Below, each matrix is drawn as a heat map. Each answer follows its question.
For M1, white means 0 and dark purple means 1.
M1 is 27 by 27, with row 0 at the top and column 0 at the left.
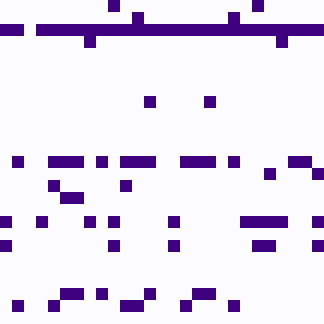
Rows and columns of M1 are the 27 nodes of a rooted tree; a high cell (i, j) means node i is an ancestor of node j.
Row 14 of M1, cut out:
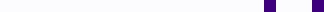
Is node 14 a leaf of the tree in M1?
no
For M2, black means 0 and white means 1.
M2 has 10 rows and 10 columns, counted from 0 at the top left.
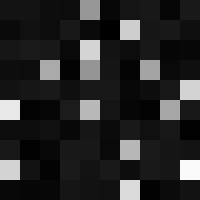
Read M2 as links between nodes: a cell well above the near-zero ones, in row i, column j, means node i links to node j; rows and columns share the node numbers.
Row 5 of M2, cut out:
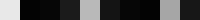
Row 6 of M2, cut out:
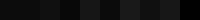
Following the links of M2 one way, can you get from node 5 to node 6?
yes
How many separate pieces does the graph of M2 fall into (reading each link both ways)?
1
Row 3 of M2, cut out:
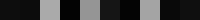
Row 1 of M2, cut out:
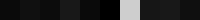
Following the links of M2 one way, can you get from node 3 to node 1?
no
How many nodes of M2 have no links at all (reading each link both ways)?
0
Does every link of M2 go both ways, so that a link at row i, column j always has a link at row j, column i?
no
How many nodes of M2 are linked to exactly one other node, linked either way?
1
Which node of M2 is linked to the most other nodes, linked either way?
node 4
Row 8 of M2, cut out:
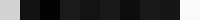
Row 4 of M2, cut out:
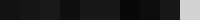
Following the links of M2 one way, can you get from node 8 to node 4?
yes
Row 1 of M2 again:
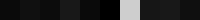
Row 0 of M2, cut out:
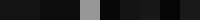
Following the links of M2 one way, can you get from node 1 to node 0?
no
